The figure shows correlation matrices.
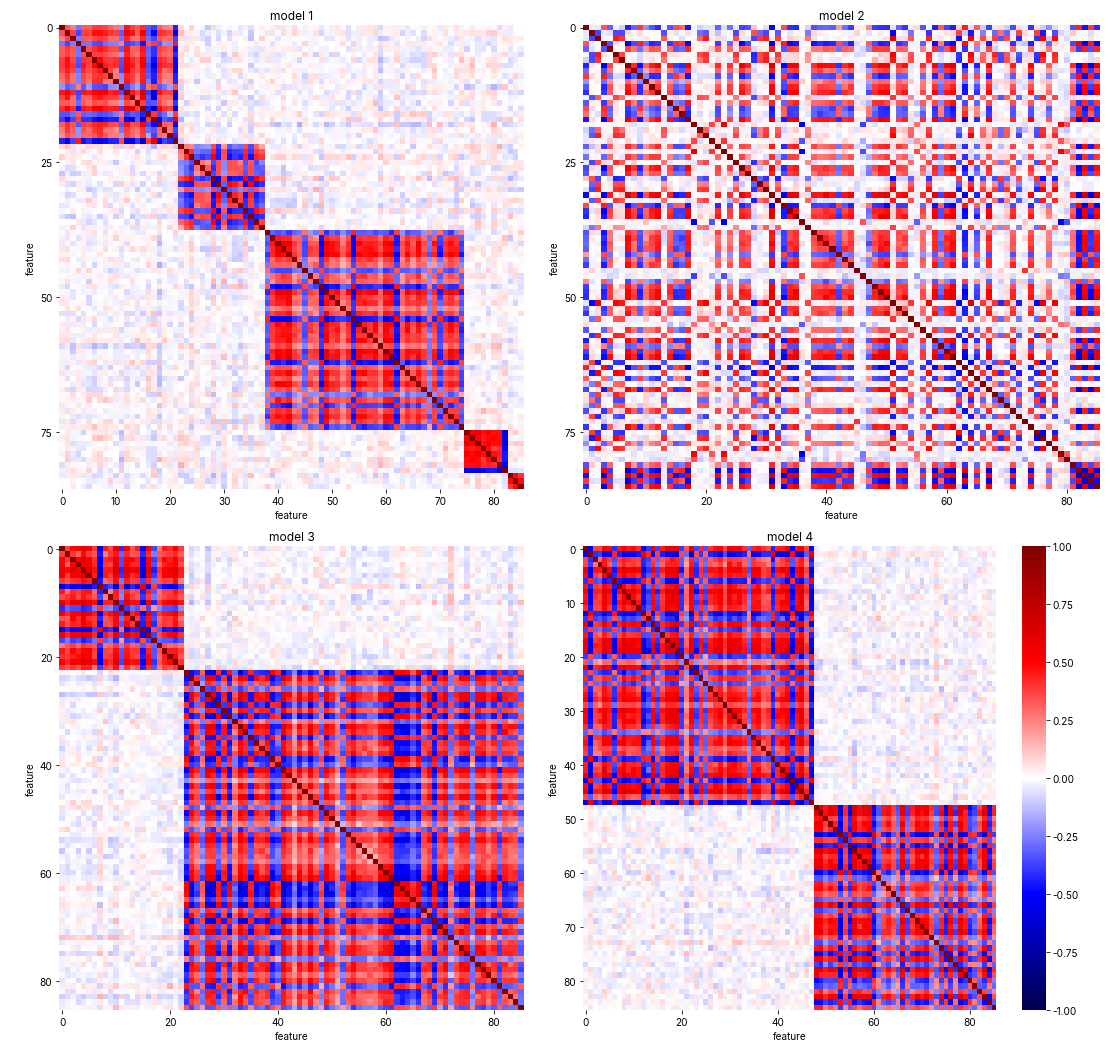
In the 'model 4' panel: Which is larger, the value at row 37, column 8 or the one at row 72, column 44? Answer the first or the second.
the first
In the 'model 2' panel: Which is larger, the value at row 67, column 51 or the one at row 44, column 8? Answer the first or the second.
the second
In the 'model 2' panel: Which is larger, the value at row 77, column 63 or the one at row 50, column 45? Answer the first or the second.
the second
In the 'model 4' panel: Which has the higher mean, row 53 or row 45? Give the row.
45
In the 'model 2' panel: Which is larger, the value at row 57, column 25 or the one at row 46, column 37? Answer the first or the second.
the first
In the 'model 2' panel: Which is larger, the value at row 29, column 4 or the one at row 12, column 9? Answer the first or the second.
the first
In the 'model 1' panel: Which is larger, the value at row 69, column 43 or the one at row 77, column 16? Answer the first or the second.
the first
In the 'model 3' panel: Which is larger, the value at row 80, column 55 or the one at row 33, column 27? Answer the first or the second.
the second
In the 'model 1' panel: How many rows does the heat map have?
86
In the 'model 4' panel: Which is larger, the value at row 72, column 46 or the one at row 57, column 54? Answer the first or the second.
the second
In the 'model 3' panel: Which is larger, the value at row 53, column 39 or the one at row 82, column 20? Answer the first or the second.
the second
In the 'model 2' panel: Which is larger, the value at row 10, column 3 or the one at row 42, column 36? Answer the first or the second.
the second
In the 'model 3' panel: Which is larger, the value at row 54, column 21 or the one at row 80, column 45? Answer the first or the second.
the second
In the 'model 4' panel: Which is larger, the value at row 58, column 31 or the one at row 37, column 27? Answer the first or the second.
the second
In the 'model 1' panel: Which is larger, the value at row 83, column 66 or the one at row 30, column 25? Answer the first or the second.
the first
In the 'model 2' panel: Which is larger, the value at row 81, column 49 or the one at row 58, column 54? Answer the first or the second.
the first
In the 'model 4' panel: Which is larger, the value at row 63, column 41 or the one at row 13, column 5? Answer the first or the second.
the first
